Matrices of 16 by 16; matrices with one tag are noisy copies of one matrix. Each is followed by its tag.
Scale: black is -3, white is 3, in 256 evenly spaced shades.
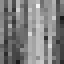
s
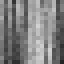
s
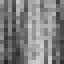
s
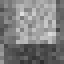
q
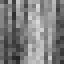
s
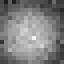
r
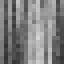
s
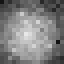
r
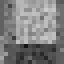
q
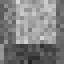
q
